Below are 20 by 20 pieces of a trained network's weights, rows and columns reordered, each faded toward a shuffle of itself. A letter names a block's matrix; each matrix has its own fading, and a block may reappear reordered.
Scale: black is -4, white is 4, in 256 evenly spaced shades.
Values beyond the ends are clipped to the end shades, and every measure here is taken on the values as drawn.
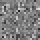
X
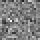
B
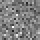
X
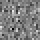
X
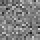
B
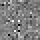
X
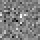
X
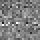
B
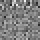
B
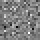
X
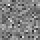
X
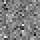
X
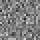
B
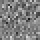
B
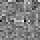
B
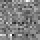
B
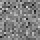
X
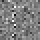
X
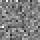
B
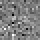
X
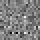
B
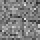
X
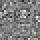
B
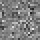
X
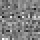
B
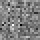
X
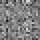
X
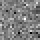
X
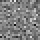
B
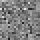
X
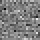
X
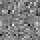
B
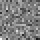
X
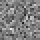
X
